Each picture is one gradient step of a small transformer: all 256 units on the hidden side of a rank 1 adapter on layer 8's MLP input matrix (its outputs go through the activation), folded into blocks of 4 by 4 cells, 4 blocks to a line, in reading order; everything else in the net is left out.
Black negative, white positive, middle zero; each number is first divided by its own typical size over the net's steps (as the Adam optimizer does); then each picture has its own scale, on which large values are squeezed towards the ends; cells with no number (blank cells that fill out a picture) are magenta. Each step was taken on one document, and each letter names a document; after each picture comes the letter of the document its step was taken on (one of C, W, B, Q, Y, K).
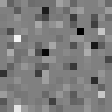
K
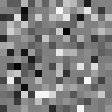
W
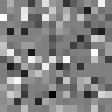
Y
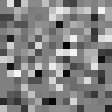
W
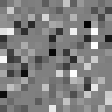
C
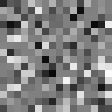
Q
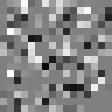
W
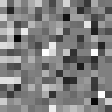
Y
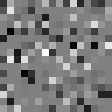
C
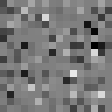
C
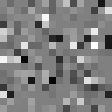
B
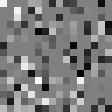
Q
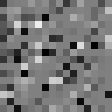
C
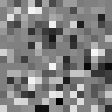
Q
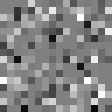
Y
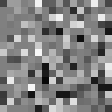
Q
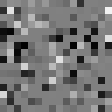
C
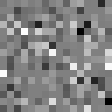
K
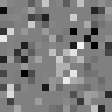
C
